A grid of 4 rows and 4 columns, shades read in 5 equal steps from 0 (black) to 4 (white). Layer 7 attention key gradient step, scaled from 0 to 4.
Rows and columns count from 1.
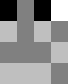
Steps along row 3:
same same up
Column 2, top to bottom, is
2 2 2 3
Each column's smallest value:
0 2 0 2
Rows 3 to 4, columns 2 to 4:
2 2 3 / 3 3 2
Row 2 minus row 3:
1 0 1 -1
